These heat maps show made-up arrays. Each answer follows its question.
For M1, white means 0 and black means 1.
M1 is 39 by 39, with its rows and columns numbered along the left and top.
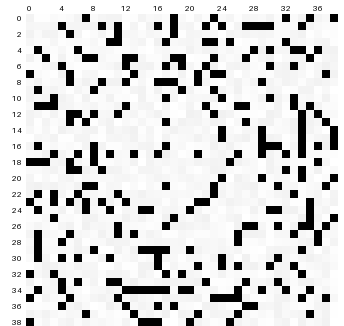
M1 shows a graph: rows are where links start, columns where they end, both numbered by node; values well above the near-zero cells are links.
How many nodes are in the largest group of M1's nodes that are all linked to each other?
4
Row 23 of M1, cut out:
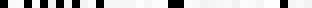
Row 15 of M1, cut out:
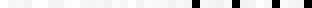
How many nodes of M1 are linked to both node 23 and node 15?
0
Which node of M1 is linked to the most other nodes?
node 34
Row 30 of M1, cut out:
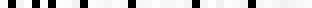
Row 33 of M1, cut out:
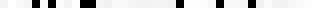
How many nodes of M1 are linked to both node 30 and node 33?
4
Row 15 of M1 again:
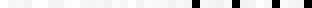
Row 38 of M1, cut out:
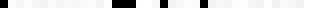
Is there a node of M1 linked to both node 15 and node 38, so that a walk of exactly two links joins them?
no
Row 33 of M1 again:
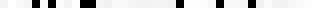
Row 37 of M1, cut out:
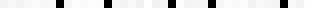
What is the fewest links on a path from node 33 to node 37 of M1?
3
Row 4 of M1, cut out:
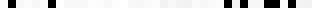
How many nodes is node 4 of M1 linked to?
7
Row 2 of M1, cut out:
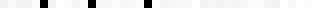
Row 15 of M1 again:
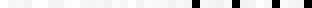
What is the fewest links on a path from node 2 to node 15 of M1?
4
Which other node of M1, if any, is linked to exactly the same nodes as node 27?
none
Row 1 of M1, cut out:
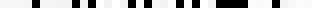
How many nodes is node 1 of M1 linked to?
12
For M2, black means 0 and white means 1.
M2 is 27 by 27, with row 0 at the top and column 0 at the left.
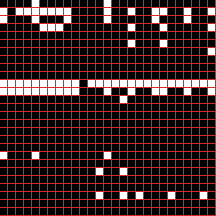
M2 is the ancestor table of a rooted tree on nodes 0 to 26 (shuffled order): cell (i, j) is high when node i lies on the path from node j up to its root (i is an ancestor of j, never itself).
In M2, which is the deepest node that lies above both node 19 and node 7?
1
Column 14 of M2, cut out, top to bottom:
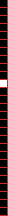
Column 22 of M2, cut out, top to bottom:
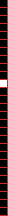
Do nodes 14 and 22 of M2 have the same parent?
yes
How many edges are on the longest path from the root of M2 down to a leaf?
6
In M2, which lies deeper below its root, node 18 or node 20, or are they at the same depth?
node 20
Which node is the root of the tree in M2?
10
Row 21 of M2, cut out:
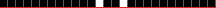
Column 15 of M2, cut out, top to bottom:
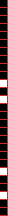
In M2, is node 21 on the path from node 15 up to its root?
yes
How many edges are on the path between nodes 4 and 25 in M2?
8
